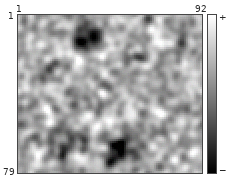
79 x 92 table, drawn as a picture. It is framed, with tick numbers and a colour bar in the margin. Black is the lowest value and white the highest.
Mirror symmetry: none. Ninth with the lowest average: bottom middle. Odd rows or columns: none. Dips: three. Lone odd cells: none. Slope: none.
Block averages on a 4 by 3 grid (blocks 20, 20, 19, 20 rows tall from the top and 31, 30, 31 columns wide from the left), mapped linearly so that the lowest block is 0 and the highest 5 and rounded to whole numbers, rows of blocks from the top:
4 2 4 / 4 4 4 / 3 5 4 / 2 0 4
